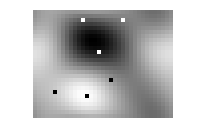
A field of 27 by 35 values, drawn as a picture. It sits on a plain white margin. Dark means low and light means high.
There are no regular stripes. Six lone cells stand out: three far higher and three far lower than their neighbours. The top middle is the ninth with the lowest average. The bottom right is the smoothest part.
